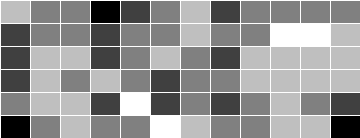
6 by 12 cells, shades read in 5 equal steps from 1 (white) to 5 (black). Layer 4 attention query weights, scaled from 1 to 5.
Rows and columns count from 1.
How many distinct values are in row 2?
4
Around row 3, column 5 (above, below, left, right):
3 3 4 2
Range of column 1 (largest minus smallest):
3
